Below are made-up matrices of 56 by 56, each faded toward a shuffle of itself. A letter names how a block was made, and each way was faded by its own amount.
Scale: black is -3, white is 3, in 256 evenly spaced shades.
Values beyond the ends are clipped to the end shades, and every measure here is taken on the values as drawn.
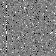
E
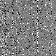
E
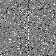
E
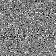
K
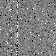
E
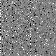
E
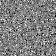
K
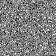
K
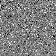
K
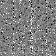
E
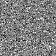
K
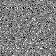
K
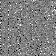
E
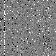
E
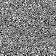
K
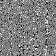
E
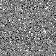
K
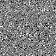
K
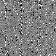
E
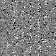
E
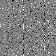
E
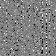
E
